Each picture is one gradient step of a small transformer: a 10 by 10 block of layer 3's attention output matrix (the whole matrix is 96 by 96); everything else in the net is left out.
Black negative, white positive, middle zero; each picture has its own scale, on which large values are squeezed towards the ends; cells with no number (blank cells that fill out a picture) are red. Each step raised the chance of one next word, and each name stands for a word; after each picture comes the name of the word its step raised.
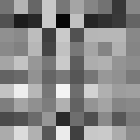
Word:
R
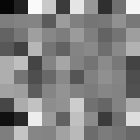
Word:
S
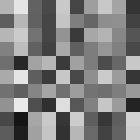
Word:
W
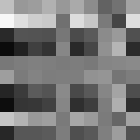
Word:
R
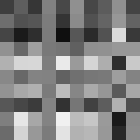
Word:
W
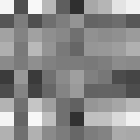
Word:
S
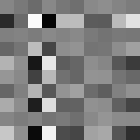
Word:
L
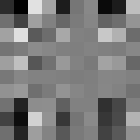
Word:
S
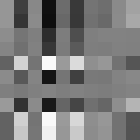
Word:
W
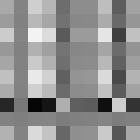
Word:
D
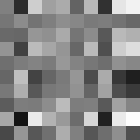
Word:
S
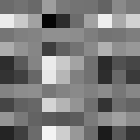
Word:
L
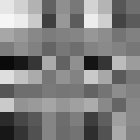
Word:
W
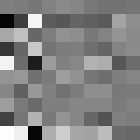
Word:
L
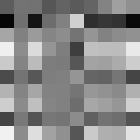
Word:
R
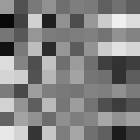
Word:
L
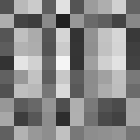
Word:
D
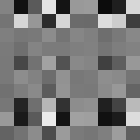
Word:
S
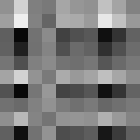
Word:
R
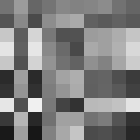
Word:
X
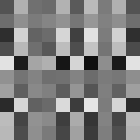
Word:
W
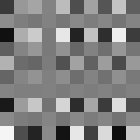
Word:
W
